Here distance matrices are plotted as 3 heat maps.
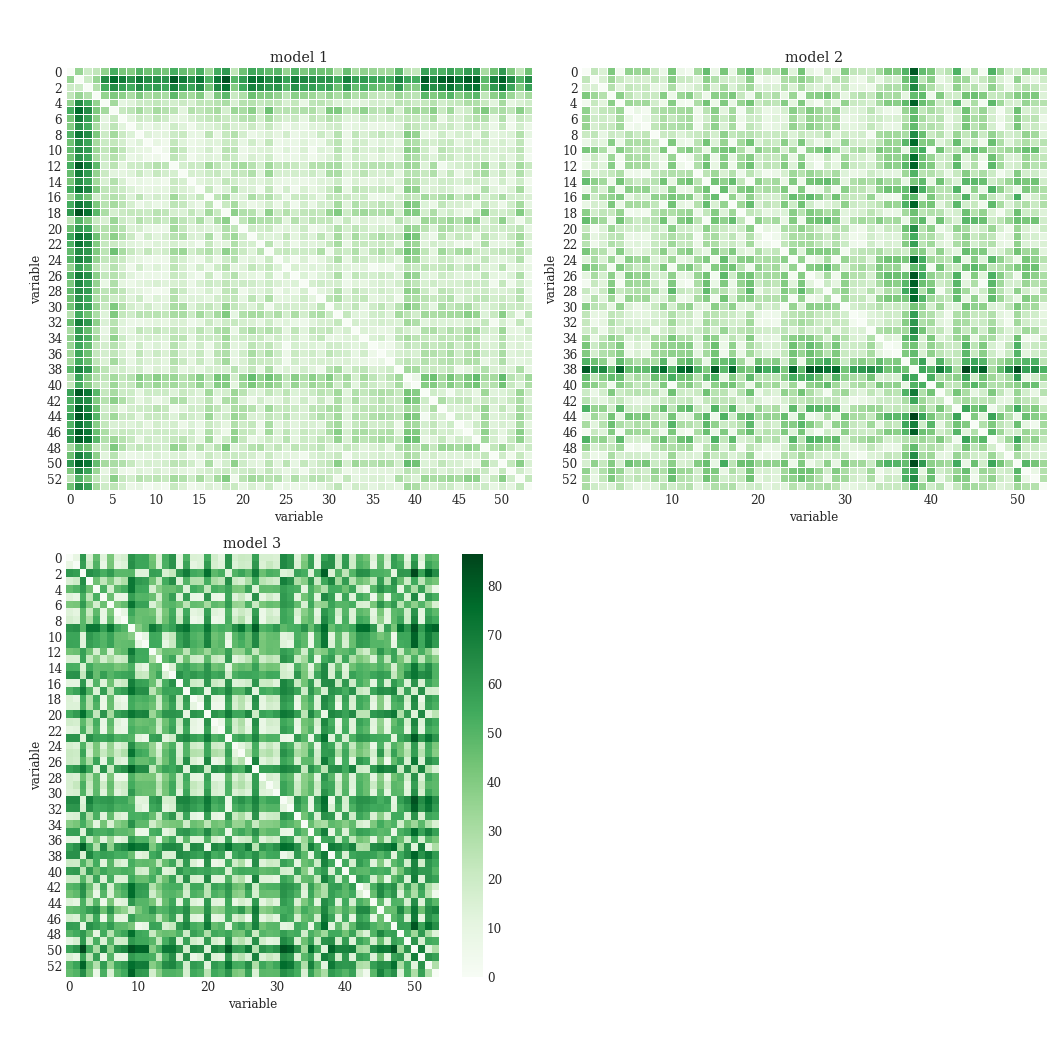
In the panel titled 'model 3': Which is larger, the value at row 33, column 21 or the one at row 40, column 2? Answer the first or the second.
the second
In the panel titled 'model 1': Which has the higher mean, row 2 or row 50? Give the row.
2
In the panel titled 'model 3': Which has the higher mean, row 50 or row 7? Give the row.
50
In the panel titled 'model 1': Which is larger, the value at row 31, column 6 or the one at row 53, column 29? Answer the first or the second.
the first
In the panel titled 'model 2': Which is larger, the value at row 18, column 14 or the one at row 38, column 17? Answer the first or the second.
the second
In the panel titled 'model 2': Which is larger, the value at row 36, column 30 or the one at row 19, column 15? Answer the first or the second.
the second
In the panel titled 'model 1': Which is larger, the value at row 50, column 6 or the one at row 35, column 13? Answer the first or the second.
the first
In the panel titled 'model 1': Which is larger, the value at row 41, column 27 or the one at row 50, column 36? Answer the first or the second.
the second
